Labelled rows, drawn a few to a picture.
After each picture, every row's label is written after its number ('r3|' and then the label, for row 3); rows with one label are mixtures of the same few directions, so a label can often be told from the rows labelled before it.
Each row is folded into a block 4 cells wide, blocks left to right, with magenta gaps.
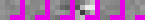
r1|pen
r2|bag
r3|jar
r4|jar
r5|jar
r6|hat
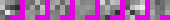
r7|jar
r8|hat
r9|hat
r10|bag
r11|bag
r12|jar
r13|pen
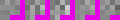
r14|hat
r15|hat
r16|hat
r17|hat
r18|hat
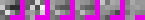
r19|jar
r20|hat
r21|jar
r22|jar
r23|bag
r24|pen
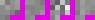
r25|bag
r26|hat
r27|hat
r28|pen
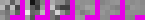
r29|hat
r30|pen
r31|jar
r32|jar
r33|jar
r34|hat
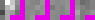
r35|pen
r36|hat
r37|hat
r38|pen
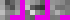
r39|pen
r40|jar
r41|jar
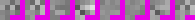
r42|hat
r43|hat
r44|jar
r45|jar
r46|bag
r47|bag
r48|jar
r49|hat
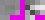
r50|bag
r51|jar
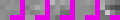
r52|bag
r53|jar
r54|bag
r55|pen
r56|jar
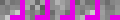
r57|bag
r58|hat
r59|pen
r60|bag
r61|pen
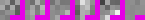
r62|hat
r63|hat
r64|bag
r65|pen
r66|bag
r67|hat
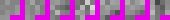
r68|bag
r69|hat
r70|jar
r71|hat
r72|bag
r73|bag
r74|pen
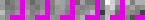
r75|pen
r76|pen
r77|pen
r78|bag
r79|pen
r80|bag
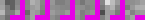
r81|pen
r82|pen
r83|pen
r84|pen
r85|pen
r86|jar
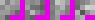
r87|bag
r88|jar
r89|pen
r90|jar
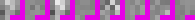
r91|pen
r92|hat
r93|pen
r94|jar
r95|hat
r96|hat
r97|bag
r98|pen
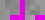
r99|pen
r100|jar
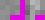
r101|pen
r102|pen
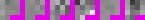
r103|pen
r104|hat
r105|hat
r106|bag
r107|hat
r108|pen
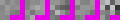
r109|bag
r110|jar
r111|jar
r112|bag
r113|hat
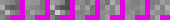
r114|jar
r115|jar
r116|jar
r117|hat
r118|hat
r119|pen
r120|hat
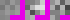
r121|hat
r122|jar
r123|hat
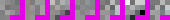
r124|jar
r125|hat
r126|bag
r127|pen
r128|hat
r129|bag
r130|hat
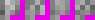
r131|pen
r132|hat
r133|pen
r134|hat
